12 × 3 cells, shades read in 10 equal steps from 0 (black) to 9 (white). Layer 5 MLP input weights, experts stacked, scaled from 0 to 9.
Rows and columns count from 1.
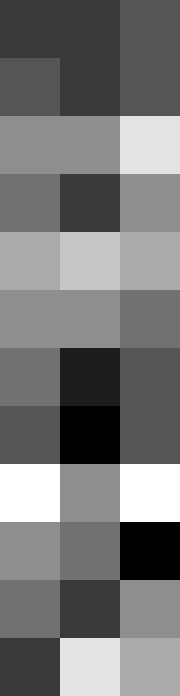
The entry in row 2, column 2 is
2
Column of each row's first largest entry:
3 1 3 3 2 1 1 1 1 1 3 2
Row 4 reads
4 2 5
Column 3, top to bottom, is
3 3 8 5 6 4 3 3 9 0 5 6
